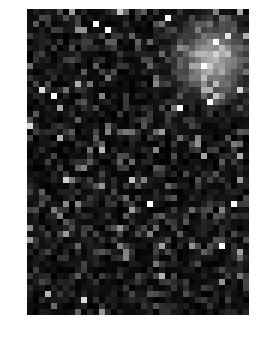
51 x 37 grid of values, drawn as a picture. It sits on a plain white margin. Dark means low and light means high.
Mirror symmetry: none. Stripes: none. Odd rows or columns: none. Bumps: one, in the top right. Ninth with the highest average: top right. Histogram: skewed, a long tail of high values.
